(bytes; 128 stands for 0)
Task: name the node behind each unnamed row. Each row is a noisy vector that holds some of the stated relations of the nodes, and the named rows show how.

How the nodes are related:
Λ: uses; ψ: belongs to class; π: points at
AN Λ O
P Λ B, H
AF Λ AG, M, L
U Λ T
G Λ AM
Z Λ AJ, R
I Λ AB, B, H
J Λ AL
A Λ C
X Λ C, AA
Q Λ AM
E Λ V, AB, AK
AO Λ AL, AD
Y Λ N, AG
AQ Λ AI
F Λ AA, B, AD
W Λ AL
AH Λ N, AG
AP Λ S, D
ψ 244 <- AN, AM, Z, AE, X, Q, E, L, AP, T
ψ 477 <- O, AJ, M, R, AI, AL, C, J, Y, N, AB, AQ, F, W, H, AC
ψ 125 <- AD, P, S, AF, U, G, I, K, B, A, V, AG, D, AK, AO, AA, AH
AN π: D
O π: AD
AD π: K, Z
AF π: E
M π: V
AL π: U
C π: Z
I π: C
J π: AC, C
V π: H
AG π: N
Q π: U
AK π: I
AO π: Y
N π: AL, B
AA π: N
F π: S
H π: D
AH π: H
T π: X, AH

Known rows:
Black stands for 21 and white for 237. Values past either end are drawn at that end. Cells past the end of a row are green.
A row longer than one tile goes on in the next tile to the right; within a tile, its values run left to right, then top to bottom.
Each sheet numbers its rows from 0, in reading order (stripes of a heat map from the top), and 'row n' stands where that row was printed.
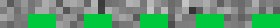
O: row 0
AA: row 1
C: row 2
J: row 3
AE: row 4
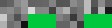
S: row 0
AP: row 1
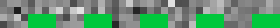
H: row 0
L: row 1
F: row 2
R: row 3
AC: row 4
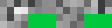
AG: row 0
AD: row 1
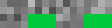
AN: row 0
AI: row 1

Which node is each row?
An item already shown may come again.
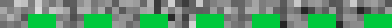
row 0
AL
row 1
AM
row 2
AA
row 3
Z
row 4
T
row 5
F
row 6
F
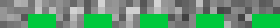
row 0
C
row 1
M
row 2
N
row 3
Q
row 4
G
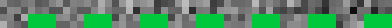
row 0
G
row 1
AQ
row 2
AO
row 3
AO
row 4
AN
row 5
I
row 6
E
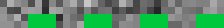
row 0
B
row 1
X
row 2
I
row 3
AC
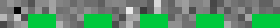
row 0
AB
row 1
K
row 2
Y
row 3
A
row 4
U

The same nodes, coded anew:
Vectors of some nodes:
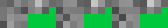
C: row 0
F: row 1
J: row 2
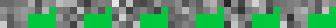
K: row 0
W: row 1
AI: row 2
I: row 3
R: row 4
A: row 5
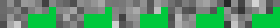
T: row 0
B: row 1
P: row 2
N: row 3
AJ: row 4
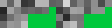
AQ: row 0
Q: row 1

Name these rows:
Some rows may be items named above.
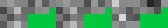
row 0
X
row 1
X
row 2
L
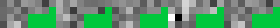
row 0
T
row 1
H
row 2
E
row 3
AN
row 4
T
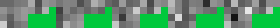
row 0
K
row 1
Y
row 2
U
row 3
AG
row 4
G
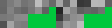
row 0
AC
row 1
AQ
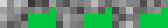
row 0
AP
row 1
AB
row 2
X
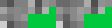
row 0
AD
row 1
K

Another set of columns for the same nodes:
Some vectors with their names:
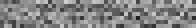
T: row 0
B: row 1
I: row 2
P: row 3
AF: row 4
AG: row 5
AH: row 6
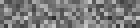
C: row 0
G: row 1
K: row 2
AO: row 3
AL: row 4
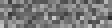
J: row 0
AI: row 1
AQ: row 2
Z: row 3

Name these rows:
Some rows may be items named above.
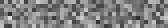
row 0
Y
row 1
I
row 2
H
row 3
X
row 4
G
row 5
AB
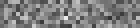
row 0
H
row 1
AN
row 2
L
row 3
U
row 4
AQ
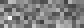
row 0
E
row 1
AN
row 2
F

